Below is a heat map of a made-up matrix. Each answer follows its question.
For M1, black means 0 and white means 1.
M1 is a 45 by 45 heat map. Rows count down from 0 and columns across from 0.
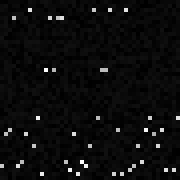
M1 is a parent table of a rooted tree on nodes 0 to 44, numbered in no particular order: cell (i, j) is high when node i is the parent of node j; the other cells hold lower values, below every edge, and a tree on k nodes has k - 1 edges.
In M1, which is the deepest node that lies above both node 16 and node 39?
32
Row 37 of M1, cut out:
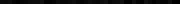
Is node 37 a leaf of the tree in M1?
yes
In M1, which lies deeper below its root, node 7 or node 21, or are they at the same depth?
node 7
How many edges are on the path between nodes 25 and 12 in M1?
5
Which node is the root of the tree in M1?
42
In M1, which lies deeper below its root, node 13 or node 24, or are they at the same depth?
node 24
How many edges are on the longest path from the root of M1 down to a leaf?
3
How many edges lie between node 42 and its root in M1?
0
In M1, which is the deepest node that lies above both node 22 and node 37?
32
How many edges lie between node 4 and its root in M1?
2
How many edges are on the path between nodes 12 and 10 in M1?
5
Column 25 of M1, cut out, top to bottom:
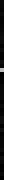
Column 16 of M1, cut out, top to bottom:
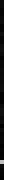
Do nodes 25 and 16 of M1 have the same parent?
no
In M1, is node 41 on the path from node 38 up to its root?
yes
